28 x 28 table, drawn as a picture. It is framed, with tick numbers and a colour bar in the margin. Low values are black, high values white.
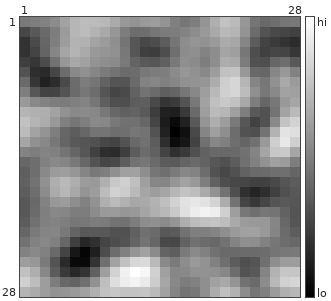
Average level on the scale: 50%. Histogram: bell-shaped. Ninth with the highest average: bottom middle. Slope: none.
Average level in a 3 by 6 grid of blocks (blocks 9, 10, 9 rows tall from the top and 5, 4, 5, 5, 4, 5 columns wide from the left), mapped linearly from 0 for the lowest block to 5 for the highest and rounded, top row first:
031251 / 322112 / 204332
